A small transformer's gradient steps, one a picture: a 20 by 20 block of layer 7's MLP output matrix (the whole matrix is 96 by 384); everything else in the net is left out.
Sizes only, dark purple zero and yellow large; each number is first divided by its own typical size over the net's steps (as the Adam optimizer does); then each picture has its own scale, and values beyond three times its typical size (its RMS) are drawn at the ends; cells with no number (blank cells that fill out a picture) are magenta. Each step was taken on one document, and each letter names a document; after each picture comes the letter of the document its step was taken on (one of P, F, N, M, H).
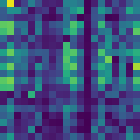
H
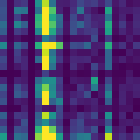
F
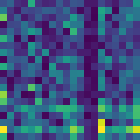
H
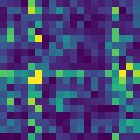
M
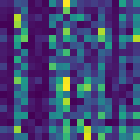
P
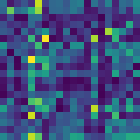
M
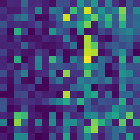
P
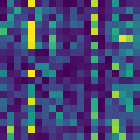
M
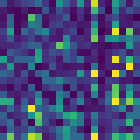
M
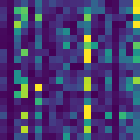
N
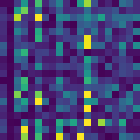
N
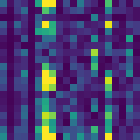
F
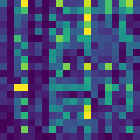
P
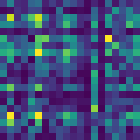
M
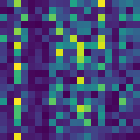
P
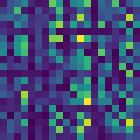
P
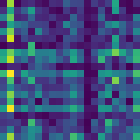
H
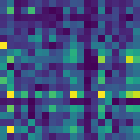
H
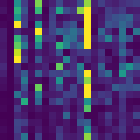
N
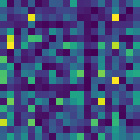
H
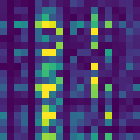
F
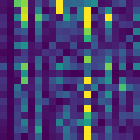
N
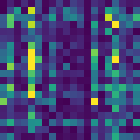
M
